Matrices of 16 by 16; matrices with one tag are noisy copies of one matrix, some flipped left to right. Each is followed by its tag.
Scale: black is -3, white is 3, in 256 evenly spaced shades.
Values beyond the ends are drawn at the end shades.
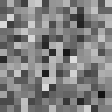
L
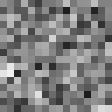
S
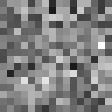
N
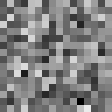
L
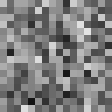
L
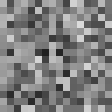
L
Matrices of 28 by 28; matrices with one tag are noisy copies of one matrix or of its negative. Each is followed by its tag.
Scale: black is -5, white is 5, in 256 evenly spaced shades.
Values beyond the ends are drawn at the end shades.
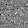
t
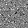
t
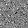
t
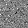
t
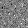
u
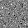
u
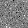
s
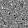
u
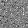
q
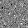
u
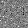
q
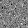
u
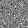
u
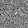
t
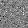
q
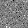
s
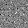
t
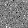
s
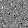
u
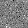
s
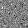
u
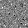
u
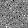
s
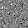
u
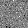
s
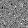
u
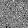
s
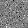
s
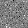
s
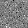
s
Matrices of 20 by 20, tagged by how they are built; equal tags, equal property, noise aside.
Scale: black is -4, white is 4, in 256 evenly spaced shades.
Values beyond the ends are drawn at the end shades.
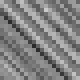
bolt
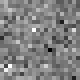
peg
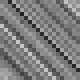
bolt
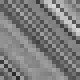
bolt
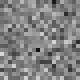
peg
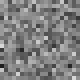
peg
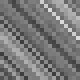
bolt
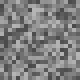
peg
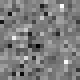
peg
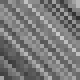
bolt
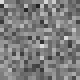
peg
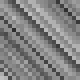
bolt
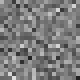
peg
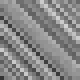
bolt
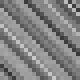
bolt
